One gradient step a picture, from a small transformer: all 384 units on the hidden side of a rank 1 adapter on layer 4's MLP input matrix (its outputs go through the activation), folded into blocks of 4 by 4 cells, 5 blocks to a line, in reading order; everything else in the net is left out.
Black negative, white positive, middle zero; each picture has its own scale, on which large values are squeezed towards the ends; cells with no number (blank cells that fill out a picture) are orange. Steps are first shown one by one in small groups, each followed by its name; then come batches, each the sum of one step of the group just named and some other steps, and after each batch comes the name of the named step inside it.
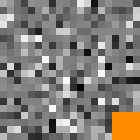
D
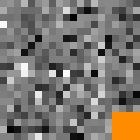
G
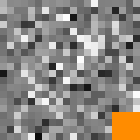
G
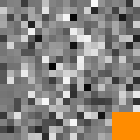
G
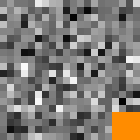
G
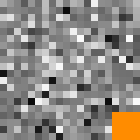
D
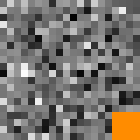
G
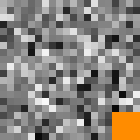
D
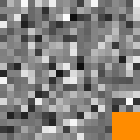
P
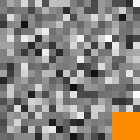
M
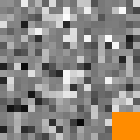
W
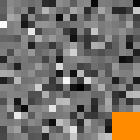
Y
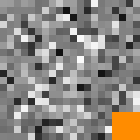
M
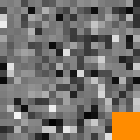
Y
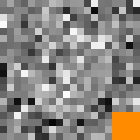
W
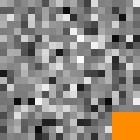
M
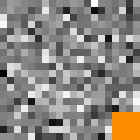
W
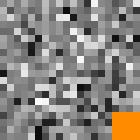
M
